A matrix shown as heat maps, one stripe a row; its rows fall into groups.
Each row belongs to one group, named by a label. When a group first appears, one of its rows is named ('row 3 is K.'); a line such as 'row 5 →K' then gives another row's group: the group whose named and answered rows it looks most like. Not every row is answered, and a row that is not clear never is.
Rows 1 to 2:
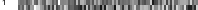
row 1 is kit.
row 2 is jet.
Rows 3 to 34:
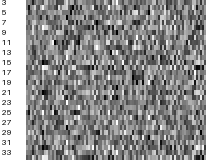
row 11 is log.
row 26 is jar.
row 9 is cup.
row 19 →jar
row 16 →jet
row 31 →kit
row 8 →jet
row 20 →cup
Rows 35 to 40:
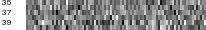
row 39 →jet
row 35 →kit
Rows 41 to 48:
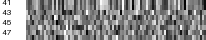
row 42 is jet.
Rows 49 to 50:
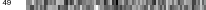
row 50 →log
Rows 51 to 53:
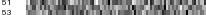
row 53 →kit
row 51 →log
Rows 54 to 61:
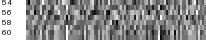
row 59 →kit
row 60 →kit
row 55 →kit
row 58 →cup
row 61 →kit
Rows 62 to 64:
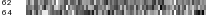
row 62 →cup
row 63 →kit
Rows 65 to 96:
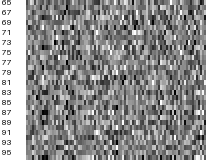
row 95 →cup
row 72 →cup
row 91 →log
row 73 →log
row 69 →jar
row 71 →log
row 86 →cup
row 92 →jet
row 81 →jet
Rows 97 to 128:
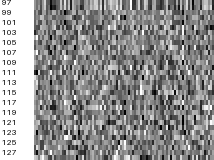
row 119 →cup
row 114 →log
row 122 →kit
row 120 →kit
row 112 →kit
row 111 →log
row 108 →cup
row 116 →kit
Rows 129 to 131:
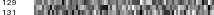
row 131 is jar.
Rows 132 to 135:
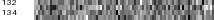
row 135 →jar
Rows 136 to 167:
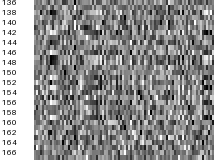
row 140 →kit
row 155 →jar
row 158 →jar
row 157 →jar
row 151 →jet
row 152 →log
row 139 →cup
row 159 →jet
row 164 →log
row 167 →jar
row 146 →jet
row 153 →jet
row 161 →cup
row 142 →jet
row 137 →kit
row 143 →jar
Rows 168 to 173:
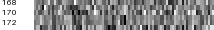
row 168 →kit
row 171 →cup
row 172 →cup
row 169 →jar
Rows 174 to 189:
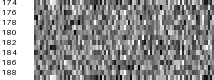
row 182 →jar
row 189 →jet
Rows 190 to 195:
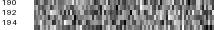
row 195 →jet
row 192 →jet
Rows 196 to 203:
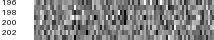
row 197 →kit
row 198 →cup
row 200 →cup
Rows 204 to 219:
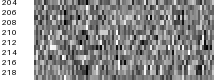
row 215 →log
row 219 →cup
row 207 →jar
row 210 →log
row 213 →jet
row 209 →jar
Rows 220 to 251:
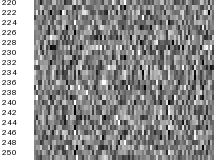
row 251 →log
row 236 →log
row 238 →jar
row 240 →kit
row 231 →cup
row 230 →jar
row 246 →kit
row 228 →jar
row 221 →cup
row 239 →log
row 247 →kit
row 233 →jet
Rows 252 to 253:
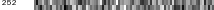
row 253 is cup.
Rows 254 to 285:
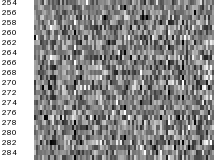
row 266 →kit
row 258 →kit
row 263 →kit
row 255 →cup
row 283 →jar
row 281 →cup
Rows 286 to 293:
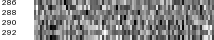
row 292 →log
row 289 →cup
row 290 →kit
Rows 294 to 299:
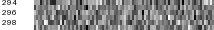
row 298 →jar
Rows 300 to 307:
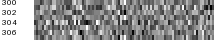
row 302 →cup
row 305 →jar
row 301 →jet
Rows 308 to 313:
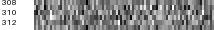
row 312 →cup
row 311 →jet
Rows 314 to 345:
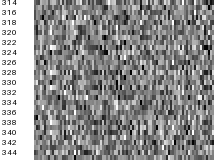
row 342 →jar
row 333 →jar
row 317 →log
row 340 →jet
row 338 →jet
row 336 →kit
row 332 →cup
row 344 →kit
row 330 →log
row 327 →kit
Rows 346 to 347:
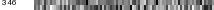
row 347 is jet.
